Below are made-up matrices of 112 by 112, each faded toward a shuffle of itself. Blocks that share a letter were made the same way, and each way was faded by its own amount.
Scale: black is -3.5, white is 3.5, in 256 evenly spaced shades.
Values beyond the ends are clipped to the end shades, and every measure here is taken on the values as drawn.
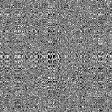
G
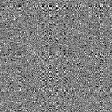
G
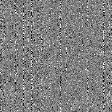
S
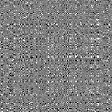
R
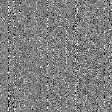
S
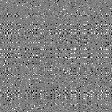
R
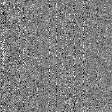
S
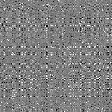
R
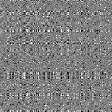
R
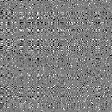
R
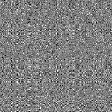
G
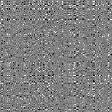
R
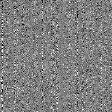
S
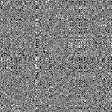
G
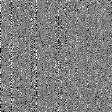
S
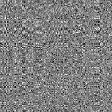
G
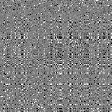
R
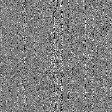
S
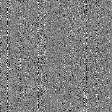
S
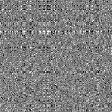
G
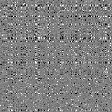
R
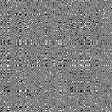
R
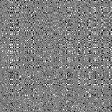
R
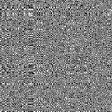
G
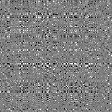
R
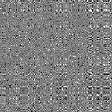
R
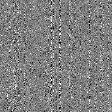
S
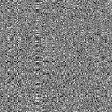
G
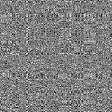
G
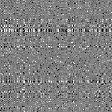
R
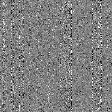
S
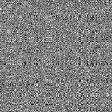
G
